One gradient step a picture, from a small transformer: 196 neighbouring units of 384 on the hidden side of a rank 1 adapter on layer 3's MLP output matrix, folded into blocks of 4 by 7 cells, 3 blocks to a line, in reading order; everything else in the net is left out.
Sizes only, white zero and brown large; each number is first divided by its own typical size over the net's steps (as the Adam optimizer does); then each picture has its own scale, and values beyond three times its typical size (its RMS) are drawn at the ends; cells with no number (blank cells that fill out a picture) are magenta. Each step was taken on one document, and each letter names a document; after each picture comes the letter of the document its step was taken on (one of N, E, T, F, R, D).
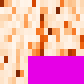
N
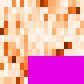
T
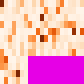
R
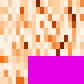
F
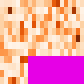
T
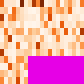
N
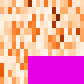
T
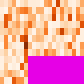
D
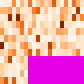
D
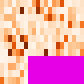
F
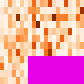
D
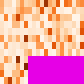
F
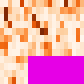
D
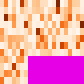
N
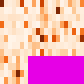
R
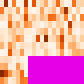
T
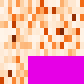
F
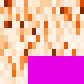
D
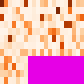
R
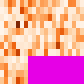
T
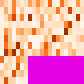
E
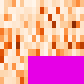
E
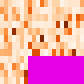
T
